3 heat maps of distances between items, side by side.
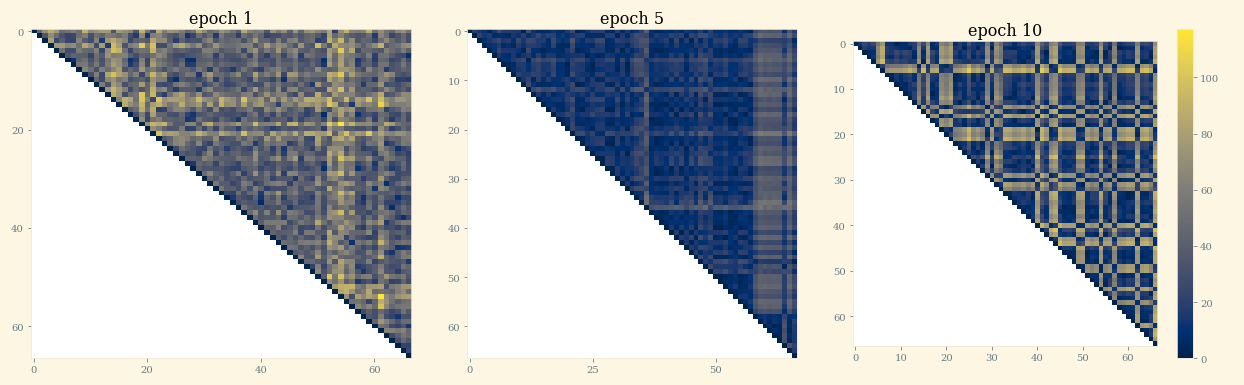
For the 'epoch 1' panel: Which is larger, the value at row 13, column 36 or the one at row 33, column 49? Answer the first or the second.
the first
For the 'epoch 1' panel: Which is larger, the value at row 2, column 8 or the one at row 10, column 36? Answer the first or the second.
the first
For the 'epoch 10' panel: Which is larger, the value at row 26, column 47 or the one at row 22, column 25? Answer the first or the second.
the second
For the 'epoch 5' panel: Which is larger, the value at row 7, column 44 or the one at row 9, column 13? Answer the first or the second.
the second
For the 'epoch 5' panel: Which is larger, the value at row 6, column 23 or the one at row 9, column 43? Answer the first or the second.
the first
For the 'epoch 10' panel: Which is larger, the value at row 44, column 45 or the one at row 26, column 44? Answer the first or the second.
the first
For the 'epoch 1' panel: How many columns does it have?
67
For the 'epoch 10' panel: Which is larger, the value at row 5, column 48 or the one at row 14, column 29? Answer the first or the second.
the first
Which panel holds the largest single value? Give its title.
epoch 1
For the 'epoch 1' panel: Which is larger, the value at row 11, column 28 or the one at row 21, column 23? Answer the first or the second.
the second
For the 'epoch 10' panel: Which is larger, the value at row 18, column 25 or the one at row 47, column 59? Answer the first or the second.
the first
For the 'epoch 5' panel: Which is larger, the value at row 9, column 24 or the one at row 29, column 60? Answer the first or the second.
the second
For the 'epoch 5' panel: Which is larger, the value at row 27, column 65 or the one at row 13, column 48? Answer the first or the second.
the first
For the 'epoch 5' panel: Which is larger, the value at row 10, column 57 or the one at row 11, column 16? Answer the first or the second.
the first
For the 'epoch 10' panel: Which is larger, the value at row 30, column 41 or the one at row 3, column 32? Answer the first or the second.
the second
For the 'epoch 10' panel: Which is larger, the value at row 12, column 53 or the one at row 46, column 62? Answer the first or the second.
the second
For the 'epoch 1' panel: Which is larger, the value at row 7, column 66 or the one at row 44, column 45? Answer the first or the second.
the second
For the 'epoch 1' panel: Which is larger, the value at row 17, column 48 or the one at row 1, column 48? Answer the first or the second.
the second
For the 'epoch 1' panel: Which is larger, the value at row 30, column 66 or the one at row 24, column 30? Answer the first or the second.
the first
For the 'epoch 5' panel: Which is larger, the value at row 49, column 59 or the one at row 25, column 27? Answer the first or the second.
the first
